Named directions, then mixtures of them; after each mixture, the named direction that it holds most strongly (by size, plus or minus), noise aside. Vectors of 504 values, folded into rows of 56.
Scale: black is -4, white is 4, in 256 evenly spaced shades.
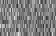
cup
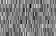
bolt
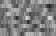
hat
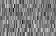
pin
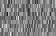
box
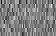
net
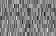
pin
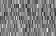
box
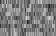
hat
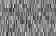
pin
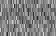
pin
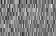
net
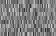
pin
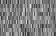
bolt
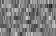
hat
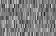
pin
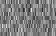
box
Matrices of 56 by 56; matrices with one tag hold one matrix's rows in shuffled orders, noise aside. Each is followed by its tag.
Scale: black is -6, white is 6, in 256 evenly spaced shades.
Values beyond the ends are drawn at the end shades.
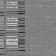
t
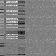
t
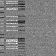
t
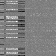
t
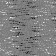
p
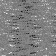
p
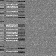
t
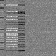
t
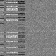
t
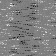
p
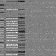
t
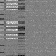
t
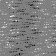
p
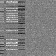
t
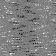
p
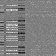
t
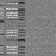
t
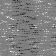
p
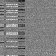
t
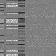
t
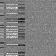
t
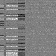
t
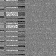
t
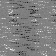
p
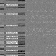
t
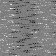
p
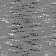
p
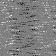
p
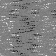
p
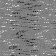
p
